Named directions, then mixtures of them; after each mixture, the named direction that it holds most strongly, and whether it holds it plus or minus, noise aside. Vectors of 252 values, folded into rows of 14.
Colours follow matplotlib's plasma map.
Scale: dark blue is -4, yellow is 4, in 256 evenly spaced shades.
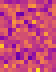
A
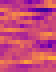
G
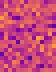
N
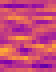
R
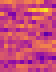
G, minus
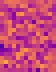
A, minus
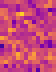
A, minus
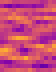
R, plus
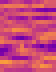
R, minus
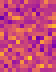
N, minus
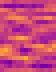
R, plus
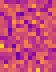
A, plus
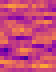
R, minus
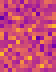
N, minus
